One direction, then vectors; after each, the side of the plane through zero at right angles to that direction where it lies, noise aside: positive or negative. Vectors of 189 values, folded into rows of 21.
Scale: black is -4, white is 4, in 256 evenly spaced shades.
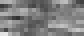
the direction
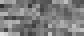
positive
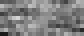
negative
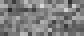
negative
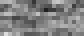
positive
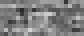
negative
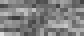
positive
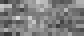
negative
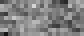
negative
